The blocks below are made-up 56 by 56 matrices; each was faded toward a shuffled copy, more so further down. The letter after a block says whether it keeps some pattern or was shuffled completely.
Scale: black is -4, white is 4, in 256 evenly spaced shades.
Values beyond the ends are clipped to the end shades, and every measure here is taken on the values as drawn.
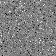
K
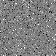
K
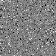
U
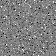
K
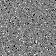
K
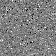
K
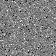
K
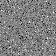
K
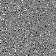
U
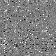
U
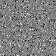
K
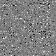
U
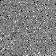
U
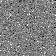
K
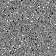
K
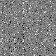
U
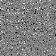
U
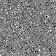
K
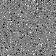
U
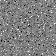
K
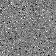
K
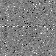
U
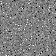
K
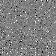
U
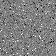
K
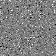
U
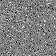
K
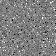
U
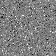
K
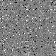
U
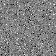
U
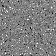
K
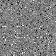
U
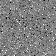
K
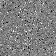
K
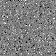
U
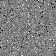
K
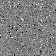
U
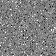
K
